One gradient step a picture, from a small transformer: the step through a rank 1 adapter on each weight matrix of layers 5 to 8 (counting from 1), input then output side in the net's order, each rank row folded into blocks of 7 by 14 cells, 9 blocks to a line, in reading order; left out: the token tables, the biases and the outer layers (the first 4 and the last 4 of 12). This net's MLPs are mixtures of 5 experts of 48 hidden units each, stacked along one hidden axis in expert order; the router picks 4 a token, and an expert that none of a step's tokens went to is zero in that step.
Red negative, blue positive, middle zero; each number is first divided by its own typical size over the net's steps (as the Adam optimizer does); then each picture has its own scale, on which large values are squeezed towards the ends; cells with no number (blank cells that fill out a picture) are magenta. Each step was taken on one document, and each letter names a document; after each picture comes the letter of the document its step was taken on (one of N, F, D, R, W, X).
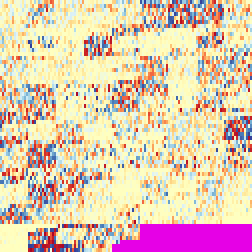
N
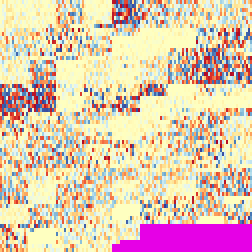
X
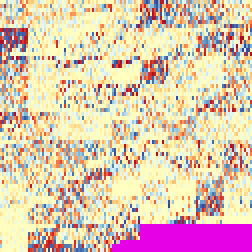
N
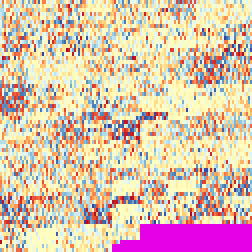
X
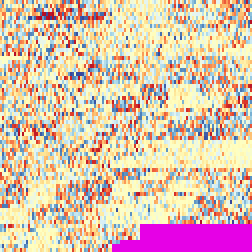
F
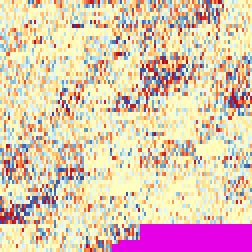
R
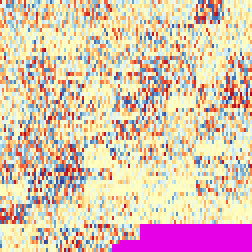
R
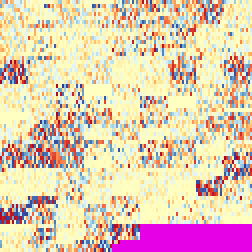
R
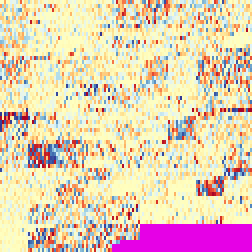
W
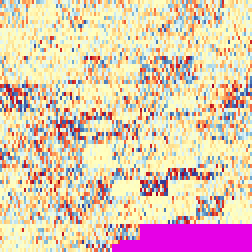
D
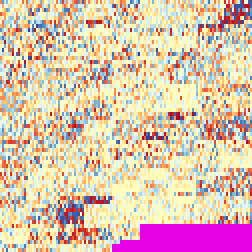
F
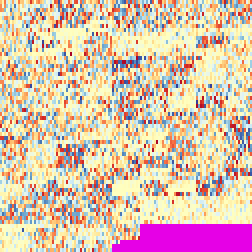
N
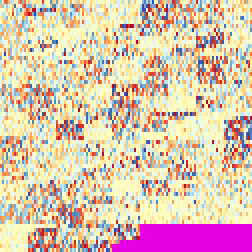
N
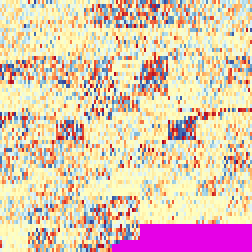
W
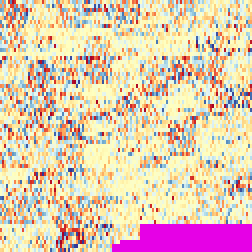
D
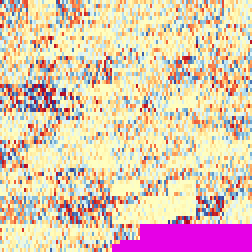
D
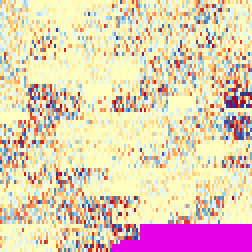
D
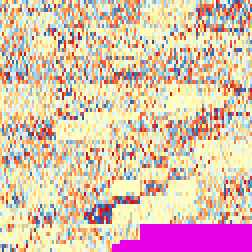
F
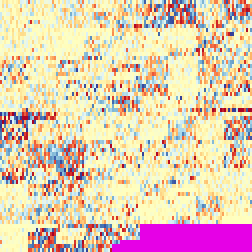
W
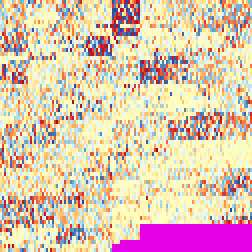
F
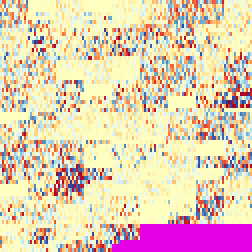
D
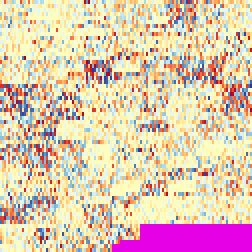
D
